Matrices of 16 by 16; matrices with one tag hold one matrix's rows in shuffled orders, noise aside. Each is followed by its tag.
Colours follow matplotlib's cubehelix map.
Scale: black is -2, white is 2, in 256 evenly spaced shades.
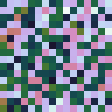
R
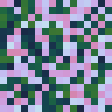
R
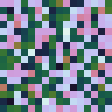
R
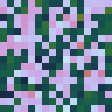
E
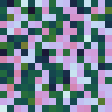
R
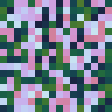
E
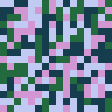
E
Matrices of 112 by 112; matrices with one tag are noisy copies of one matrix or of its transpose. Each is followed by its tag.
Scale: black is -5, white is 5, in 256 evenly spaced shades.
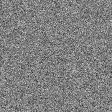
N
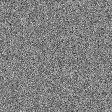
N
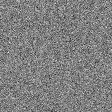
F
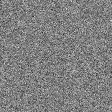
N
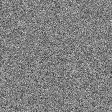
N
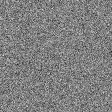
F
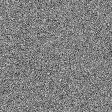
F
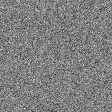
F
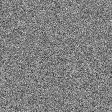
N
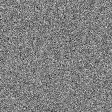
F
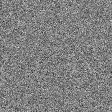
N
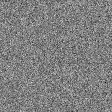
N
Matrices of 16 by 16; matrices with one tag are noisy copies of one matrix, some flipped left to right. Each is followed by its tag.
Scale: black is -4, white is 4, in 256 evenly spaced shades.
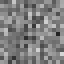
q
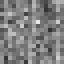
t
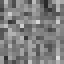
t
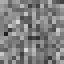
q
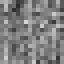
t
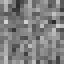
t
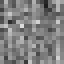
t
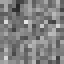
t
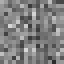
q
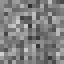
q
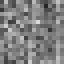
t
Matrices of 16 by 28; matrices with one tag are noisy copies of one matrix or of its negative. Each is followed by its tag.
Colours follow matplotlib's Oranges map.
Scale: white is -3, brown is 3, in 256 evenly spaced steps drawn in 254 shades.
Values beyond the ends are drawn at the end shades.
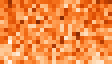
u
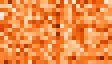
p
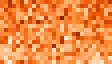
u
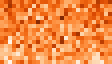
u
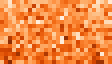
u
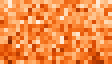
u
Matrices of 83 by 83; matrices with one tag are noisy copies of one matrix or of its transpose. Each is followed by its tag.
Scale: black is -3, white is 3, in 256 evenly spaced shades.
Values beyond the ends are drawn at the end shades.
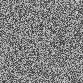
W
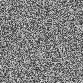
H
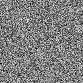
H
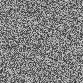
H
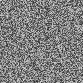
H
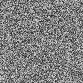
W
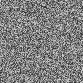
H
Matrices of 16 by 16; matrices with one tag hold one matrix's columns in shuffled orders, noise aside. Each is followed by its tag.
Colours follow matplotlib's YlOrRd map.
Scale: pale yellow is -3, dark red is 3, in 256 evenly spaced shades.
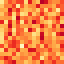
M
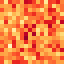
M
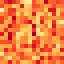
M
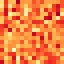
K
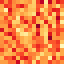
M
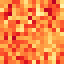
K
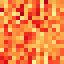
K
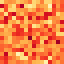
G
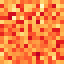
G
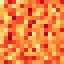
M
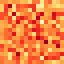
G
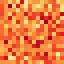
G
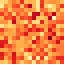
G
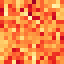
K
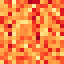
M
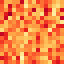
K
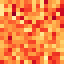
K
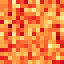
M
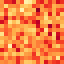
M
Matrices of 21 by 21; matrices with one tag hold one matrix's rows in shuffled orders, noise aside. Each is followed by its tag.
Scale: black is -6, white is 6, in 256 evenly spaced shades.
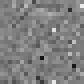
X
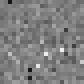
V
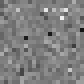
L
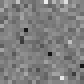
L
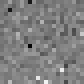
V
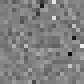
X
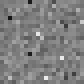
V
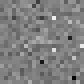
X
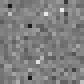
V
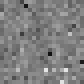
L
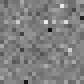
L
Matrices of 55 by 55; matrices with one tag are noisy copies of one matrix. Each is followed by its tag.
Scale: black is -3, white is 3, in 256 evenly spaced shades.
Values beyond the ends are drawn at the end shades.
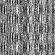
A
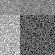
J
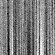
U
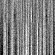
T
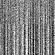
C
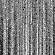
T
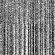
C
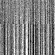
C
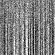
C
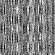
A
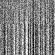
C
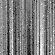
U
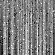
T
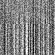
C
